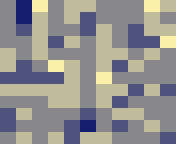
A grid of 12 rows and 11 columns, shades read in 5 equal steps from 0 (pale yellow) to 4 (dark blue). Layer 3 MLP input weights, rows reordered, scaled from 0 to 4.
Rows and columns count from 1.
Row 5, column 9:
2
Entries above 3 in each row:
1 1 0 0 0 0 0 0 0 0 1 0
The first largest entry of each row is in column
2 2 2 4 2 2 1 9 8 1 6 5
